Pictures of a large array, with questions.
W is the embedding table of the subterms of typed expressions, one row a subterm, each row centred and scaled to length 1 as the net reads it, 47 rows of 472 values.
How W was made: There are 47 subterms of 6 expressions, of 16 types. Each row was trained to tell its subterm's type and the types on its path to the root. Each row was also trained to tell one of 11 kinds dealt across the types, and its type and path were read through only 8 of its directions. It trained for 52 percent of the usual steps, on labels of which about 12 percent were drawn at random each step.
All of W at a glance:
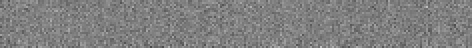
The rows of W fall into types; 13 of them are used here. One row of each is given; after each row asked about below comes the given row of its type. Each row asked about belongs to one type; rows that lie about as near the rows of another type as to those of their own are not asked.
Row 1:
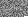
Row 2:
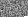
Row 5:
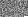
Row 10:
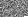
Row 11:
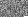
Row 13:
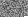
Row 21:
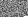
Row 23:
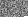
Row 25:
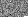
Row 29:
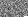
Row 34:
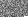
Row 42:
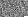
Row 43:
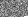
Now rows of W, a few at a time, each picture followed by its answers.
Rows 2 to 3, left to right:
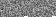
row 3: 13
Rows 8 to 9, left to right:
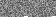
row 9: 34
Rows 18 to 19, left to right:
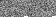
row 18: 43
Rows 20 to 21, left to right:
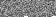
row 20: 43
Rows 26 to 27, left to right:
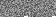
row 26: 43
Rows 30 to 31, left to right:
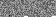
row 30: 29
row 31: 29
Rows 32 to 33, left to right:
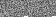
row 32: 25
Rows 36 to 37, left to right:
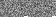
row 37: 13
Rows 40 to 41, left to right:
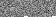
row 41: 1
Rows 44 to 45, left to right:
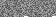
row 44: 13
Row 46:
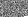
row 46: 11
